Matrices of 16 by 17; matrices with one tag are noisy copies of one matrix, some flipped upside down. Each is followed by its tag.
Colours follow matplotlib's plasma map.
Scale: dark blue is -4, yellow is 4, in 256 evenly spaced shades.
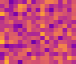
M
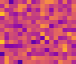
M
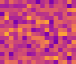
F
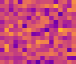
F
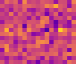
F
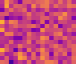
M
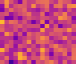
M
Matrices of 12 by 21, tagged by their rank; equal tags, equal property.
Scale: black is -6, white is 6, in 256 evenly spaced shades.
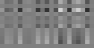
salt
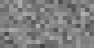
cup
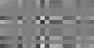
salt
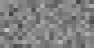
cup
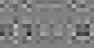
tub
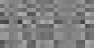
tub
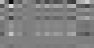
salt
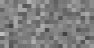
cup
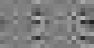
tub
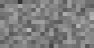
cup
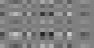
salt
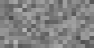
cup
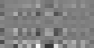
tub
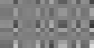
salt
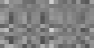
tub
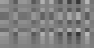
salt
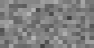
cup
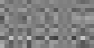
tub
